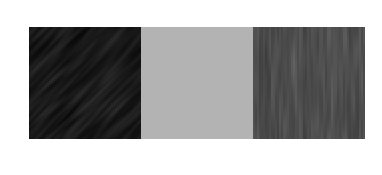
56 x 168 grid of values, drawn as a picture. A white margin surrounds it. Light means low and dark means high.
It is made of 1 by 3 panels. Panel 1,1: very high, slanting up to the right, faint in contrast. Panel 1,2: low, flat. Panel 1,3: high, streaked downward, faint in contrast.
